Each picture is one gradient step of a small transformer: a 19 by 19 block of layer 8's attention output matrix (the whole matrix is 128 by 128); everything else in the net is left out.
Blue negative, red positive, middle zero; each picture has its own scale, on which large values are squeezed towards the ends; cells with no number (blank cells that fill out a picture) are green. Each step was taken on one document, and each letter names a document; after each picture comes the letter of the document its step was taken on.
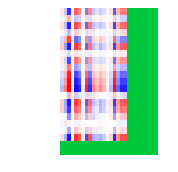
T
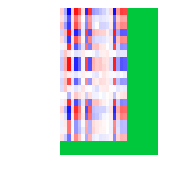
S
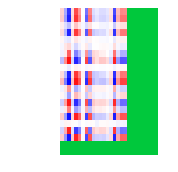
S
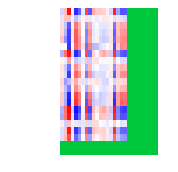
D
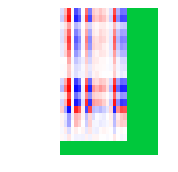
T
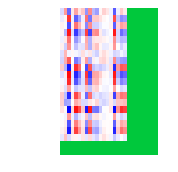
D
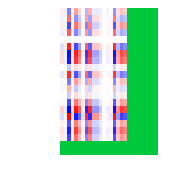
D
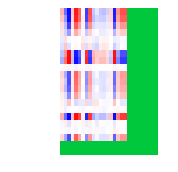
S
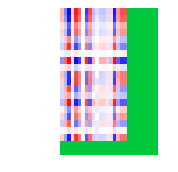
S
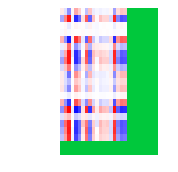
D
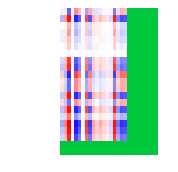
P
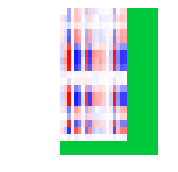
T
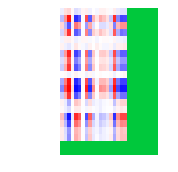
T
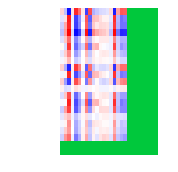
P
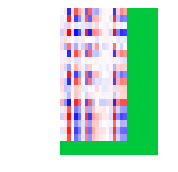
P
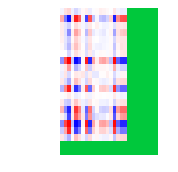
S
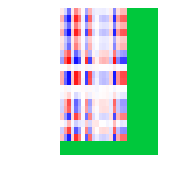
S
